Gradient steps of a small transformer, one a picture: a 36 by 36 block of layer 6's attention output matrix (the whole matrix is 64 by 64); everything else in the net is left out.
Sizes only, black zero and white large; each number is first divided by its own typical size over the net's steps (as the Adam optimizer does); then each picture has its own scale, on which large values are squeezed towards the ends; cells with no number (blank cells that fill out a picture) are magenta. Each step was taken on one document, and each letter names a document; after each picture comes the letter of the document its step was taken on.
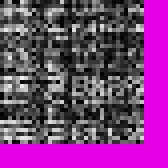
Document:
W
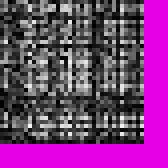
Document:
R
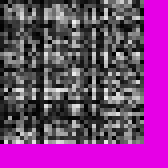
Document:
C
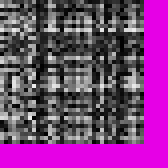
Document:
W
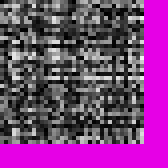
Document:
W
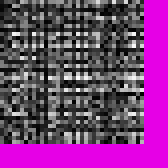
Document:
W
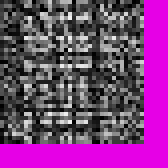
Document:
R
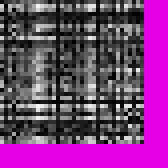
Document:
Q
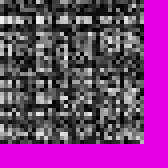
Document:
Q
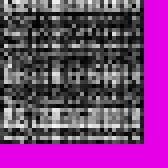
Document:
C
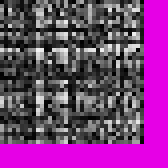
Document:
Q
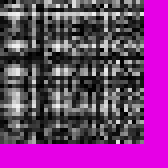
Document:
C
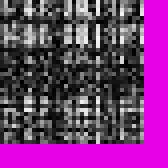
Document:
R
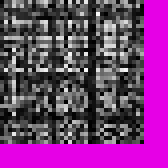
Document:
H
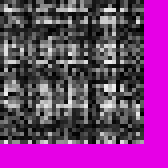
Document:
H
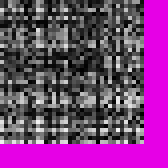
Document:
Q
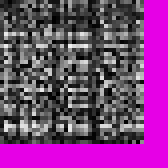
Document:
R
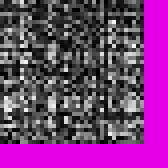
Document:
W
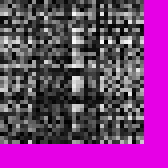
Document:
W
